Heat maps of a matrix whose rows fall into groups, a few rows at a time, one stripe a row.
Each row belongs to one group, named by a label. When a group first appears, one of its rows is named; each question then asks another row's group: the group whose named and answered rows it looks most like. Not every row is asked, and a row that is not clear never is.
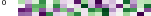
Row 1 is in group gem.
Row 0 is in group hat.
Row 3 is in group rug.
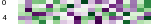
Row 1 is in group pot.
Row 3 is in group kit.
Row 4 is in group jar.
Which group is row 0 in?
gem
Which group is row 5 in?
hat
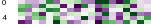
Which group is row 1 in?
hat
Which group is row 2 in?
hat
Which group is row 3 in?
rug
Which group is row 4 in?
gem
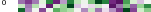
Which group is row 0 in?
rug
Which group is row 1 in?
pot
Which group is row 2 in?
pot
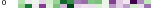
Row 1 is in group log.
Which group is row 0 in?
pot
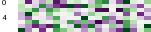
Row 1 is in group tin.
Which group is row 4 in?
rug
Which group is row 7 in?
pot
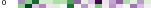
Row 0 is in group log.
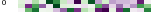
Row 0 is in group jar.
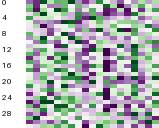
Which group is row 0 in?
jar
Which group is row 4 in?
tin
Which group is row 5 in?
kit
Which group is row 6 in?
kit
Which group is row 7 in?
kit
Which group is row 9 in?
log
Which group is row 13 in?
hat
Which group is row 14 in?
kit
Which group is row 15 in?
hat
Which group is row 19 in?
pot
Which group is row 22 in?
hat
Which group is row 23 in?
kit
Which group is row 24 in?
log
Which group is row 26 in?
gem
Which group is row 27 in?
log
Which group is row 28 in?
kit
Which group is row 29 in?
log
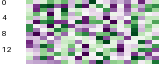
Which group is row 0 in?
gem
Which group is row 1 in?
tin
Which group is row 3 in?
log
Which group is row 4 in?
hat
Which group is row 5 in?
tin
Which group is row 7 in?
hat
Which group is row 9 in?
kit
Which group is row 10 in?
rug
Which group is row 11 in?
jar
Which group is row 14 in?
rug
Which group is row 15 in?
kit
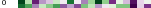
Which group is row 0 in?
pot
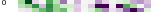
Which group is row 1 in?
log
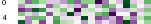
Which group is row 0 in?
tin
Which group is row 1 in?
kit
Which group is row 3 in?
pot
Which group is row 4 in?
gem
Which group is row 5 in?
pot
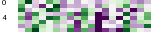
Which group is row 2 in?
gem
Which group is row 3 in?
tin
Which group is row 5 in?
hat
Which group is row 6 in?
tin
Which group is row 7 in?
log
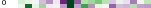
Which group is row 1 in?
log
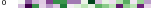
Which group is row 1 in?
rug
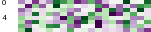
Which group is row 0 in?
kit
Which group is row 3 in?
rug
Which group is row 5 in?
tin
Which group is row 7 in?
log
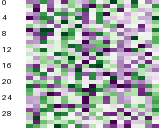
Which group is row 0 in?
rug
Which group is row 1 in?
kit
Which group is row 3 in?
jar
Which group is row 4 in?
tin
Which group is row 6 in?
pot
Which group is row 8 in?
jar
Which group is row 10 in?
jar
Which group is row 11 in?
pot
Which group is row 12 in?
log
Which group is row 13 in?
jar
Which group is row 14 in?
pot
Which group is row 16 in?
rug
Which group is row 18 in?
log
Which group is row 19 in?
rug
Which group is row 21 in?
pot
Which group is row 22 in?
tin
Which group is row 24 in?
jar
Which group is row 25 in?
jar
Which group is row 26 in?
tin
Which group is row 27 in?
jar
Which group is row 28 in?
gem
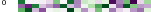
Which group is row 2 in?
pot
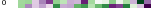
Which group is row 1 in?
rug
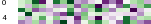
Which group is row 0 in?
log
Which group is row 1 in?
tin
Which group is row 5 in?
rug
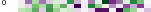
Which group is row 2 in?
log
